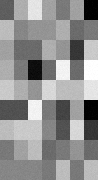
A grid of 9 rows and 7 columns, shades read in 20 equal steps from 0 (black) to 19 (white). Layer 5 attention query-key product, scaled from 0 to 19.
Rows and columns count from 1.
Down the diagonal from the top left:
7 10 8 8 14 12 4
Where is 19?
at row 4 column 7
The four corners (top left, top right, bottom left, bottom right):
7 0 10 14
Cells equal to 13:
5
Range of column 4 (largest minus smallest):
8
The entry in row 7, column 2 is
15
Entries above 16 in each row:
1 0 0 2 1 1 0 0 0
